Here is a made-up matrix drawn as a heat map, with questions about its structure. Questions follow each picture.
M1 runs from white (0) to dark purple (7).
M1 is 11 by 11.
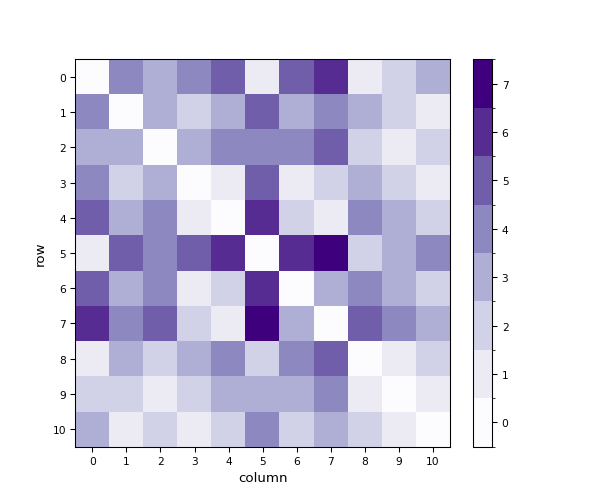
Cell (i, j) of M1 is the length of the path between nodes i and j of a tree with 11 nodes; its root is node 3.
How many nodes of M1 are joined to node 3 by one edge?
3
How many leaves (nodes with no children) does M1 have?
5
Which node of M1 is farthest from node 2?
7
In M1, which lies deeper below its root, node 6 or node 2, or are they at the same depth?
node 2
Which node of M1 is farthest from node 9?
7
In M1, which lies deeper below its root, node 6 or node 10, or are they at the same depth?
the same depth
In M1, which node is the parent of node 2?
9
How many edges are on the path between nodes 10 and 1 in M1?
1
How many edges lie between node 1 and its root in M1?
2
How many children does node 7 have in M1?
0
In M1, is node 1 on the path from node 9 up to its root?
no
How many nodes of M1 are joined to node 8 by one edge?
2
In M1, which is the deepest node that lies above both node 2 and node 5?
9
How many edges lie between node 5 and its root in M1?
5
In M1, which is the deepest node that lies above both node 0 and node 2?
9
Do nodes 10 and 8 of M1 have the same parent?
no
